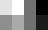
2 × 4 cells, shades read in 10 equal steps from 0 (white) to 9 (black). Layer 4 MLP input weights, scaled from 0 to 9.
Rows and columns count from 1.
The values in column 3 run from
5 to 5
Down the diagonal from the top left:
1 3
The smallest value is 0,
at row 1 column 2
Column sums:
5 3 10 17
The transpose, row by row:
1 4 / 0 3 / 5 5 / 9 8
